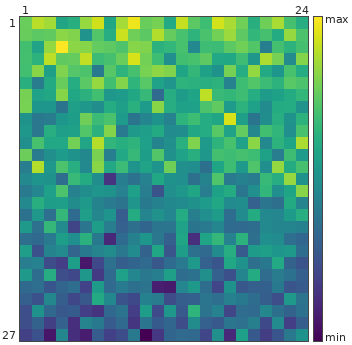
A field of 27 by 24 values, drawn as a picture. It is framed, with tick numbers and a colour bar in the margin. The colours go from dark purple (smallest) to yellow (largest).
On average the colour sits 50% of the way up the scale. No single row or column stands out from its neighbours. Values rise toward the top. The histogram is bell-shaped.
